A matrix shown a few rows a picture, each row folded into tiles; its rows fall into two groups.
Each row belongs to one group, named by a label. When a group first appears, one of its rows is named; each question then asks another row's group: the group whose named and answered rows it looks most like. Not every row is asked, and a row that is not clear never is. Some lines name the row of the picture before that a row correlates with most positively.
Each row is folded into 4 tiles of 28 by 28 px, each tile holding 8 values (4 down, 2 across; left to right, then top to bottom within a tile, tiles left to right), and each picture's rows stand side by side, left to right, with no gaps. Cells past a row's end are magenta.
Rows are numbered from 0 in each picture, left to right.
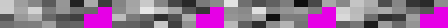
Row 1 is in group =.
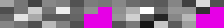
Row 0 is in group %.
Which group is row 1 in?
=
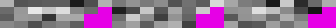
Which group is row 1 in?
%
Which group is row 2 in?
=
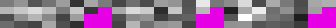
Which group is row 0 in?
=
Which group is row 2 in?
%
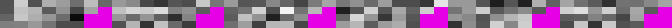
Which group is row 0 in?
%
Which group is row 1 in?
=
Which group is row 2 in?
%
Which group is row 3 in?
%
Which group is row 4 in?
=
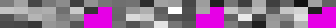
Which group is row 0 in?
=
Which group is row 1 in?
%
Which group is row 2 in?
=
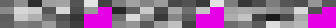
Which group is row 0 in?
%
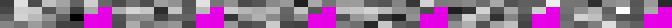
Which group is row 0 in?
%
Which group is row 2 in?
=
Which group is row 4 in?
%
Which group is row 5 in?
%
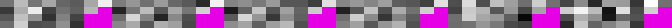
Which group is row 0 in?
%
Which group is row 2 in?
%
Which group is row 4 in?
%
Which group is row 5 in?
%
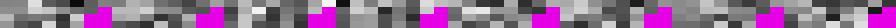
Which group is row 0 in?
=
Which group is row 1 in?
=
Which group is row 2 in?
%
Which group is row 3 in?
%
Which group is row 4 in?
=
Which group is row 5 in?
=
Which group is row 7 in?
=
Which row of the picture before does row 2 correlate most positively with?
0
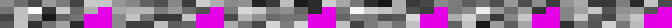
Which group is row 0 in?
%
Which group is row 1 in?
=
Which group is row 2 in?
=
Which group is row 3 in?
=
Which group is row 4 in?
=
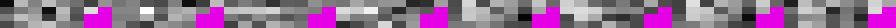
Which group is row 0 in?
%
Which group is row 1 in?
=
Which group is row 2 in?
=
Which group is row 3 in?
=
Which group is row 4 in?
%
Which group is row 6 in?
%
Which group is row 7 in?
%
